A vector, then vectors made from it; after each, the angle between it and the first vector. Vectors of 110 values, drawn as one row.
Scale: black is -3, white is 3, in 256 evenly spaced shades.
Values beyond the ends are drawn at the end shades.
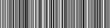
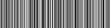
nearly opposite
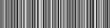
partly opposed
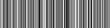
partly aligned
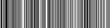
partly opposed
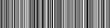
nearly opposite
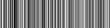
partly opposed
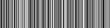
nearly opposite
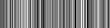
partly opposed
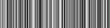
partly aligned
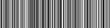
nearly opposite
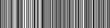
partly opposed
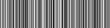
nearly parallel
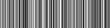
nearly parallel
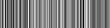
partly aligned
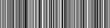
nearly parallel
